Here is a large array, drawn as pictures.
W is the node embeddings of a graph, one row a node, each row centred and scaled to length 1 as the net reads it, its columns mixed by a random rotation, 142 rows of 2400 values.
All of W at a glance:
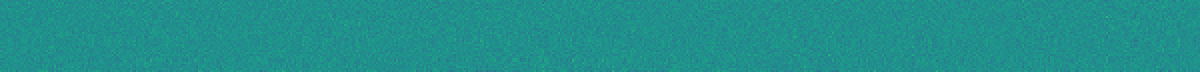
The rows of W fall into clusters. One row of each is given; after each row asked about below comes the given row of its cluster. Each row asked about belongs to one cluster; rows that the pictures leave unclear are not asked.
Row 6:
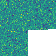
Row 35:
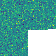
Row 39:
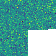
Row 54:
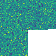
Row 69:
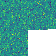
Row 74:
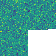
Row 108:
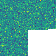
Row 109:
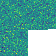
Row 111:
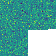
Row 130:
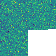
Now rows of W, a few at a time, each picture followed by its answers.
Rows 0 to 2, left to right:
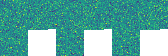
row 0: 74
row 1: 108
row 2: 39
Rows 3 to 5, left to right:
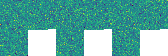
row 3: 108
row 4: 6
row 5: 109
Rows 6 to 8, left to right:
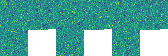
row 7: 35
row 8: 6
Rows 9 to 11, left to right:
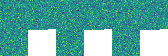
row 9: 54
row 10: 111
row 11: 69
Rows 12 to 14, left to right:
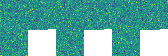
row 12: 54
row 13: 6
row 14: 74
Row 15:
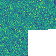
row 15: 108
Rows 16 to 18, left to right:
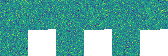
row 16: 69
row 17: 111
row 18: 111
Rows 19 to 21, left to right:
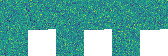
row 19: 74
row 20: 35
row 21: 109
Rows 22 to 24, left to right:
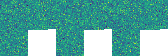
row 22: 130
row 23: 39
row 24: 130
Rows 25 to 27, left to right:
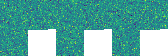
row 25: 6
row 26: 74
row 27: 35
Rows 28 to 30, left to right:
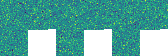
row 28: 111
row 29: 109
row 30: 35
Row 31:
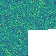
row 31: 108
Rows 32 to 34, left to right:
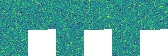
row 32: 54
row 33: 35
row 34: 39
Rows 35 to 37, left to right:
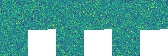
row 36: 108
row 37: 108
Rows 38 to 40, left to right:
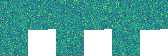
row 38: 6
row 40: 6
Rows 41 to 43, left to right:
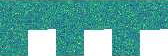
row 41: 54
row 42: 130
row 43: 109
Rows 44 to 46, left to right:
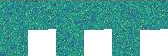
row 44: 39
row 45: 54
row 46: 111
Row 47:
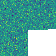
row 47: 6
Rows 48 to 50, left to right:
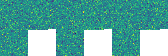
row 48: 111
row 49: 108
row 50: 54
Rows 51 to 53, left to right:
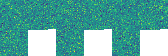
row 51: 109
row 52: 130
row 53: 39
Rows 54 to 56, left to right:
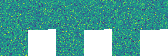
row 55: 109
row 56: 69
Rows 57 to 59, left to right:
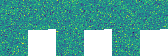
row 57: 130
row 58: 74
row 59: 109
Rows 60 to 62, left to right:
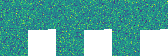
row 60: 69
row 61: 109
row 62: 74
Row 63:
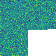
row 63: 54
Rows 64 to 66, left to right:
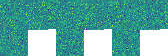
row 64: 39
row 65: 69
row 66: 6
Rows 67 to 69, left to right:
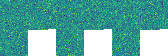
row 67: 39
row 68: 54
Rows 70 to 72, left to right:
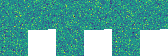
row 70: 109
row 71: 108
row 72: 109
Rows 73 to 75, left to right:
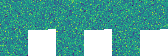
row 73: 108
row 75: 109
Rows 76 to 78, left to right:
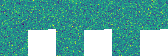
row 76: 35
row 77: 74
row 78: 108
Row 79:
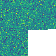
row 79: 69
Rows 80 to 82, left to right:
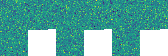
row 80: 74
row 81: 108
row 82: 35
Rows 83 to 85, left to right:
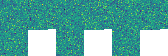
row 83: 74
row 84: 39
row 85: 74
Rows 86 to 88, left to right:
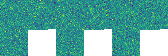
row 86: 108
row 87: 111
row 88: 109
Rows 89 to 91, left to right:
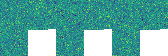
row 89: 108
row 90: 35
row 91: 74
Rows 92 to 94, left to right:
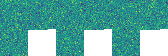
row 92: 54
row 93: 74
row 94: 108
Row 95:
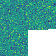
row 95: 39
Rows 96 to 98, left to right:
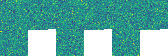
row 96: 74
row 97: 69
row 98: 54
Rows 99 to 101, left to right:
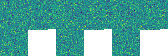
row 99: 6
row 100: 111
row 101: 111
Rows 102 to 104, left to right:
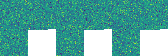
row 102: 69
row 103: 74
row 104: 130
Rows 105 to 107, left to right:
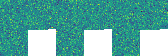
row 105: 39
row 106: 74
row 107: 54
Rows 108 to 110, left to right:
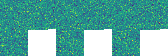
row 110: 109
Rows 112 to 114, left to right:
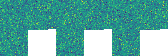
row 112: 39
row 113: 69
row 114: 35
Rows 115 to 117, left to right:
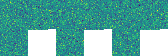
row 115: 111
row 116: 69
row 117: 6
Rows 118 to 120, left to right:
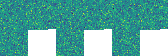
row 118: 39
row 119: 6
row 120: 39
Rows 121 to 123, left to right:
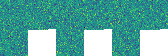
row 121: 39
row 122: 6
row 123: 6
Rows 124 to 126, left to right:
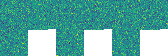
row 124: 130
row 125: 54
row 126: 6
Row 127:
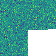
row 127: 35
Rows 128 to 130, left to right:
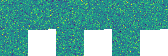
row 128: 111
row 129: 69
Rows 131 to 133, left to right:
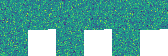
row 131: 6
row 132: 6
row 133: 54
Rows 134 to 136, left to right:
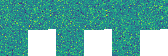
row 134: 111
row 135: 111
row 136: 39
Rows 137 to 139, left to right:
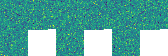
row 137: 35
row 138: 69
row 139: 109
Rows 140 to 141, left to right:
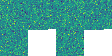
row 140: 111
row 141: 69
